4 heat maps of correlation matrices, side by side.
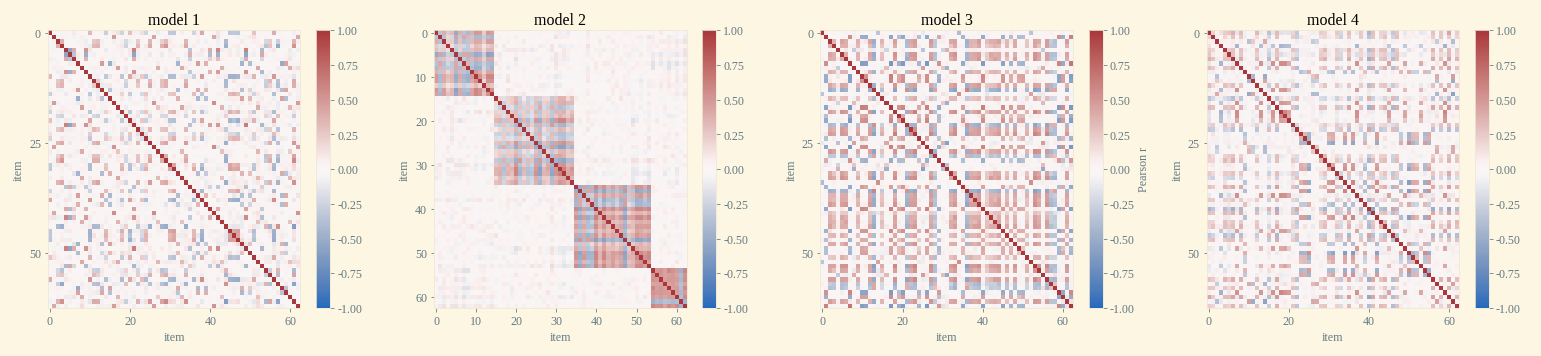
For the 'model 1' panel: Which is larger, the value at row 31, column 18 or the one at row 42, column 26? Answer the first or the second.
the first
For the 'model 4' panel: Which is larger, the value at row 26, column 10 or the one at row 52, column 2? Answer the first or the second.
the first
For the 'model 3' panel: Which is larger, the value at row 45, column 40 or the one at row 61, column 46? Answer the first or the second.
the first
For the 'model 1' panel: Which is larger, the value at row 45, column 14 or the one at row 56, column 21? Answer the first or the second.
the first
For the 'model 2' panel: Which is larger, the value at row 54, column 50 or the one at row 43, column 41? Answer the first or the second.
the second
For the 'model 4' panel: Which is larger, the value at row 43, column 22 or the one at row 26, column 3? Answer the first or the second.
the second
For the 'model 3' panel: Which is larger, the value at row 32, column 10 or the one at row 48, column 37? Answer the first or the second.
the second
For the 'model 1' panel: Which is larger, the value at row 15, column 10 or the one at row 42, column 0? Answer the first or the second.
the second
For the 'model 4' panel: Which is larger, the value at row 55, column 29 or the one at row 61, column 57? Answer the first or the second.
the second
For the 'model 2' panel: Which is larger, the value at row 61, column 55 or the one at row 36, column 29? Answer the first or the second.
the second
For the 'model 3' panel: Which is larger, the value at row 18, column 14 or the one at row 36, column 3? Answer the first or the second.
the first
